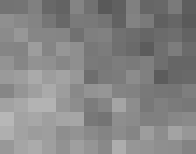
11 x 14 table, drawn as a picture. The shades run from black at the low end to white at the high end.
Ninth with the highest average: bottom left. Mirror symmetry: none. Slope: up to the bottom left. Average level on the scale: 50%.
